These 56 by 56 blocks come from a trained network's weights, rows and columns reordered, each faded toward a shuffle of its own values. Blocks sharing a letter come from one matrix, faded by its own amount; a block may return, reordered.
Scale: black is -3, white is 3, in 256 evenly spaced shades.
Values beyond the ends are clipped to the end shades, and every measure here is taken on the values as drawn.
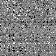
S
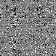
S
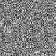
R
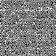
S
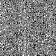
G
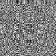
R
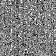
G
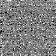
S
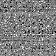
S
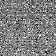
S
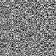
R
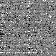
S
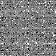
S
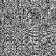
R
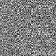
R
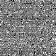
S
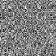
R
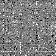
S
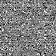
S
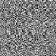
R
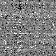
S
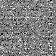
S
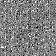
G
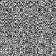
R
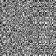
R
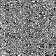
G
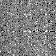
G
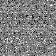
S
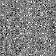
G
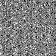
G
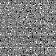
S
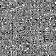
G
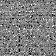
S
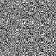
R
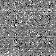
S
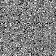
G
